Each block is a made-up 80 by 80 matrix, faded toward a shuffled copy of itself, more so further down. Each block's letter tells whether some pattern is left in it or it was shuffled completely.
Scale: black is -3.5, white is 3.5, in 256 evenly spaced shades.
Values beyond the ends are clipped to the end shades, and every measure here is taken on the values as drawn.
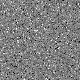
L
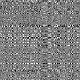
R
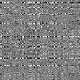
R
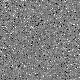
L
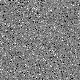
L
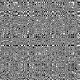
R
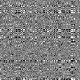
R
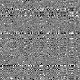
R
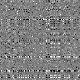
R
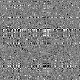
R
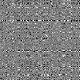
R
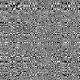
R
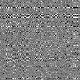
R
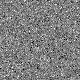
L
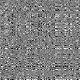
R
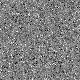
L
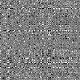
R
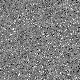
L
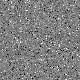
L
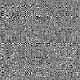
R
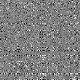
R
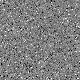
L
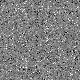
L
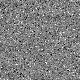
L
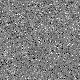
L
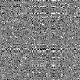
R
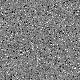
L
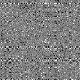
R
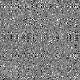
R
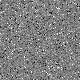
L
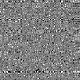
R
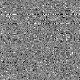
R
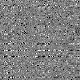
R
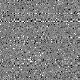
R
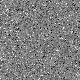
L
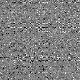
R
